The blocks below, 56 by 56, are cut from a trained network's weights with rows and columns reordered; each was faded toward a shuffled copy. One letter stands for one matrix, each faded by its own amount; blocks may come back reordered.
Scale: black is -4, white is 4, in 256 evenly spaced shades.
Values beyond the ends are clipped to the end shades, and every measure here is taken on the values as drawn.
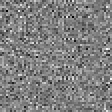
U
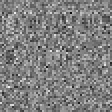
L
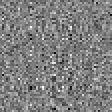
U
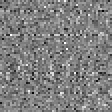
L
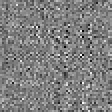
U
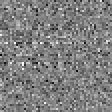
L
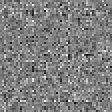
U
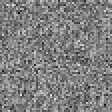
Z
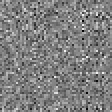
U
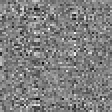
U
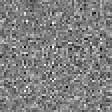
U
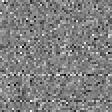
L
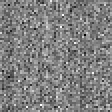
Z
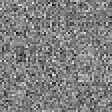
L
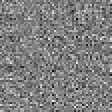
U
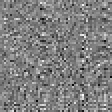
U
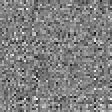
U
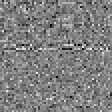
L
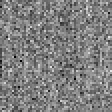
Z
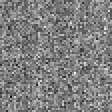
Z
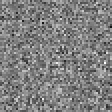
Z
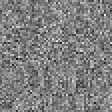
L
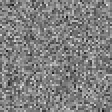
Z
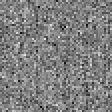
Z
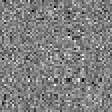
U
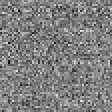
L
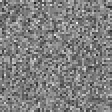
Z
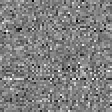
L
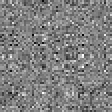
U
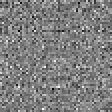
U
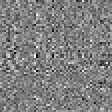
U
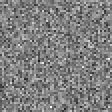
Z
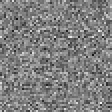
L
